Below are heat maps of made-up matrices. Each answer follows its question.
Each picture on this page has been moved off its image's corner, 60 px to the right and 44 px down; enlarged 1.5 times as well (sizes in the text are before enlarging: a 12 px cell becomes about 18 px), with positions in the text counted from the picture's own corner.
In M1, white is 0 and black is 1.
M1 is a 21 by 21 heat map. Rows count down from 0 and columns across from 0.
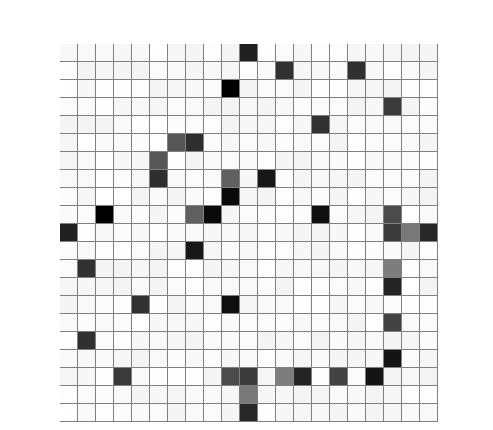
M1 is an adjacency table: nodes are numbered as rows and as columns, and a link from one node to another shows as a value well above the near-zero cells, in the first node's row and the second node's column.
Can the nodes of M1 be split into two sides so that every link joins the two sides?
yes
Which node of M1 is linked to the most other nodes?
node 18
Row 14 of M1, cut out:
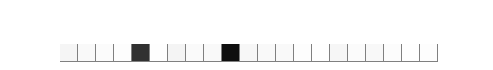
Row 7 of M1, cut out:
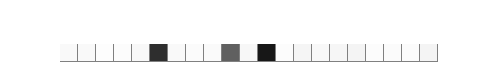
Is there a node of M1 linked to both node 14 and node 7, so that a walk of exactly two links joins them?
yes
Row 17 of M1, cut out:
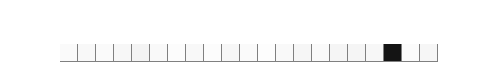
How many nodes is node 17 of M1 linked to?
1
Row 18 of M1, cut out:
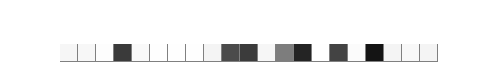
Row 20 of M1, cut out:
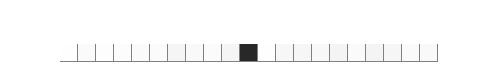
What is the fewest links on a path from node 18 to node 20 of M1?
2
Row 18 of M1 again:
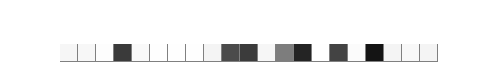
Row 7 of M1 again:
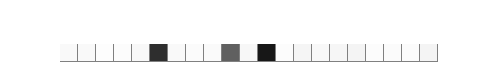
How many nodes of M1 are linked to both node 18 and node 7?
1
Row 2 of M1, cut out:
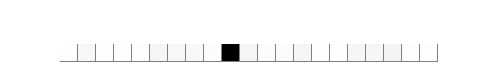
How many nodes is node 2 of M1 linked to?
1
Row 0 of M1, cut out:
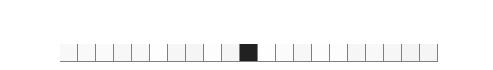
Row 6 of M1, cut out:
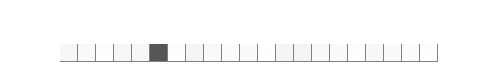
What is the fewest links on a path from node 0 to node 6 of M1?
6
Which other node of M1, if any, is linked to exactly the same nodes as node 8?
node 2
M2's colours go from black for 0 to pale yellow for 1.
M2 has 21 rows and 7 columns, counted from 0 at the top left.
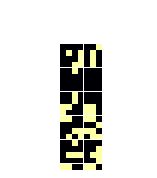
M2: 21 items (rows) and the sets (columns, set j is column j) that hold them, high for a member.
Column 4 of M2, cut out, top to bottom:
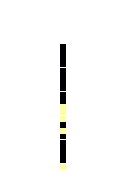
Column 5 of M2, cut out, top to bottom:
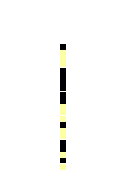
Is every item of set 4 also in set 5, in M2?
yes
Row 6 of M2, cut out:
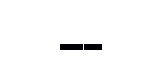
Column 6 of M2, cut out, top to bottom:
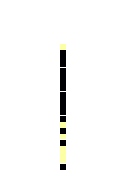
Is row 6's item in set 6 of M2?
no
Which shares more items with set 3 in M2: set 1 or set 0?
set 1
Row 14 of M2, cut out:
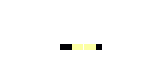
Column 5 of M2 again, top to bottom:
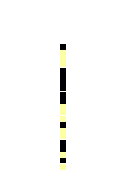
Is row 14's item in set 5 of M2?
yes
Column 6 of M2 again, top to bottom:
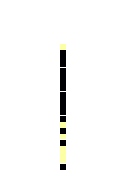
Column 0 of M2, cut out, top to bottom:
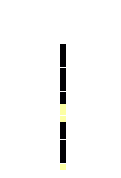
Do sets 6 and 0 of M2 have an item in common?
no
